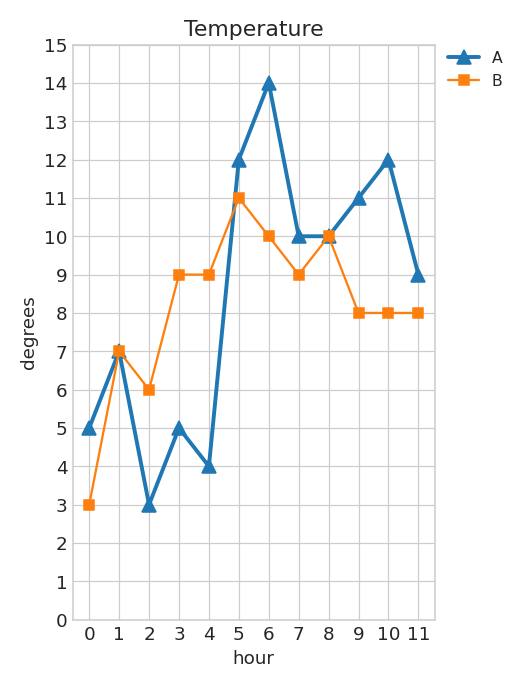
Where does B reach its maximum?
5
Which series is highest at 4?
B
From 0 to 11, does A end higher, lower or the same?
higher
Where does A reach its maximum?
6
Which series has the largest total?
A
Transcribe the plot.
Title: Temperature
x-axis: hour, ticks 0 1 2 3 4 5 6 7 8 9 10 11
y-axis: degrees, ticks 0 1 2 3 4 5 6 7 8 9 10 11 12 13 14 15
Legend: A, B
Values:
A: 5 7 3 5 4 12 14 10 10 11 12 9
B: 3 7 6 9 9 11 10 9 10 8 8 8
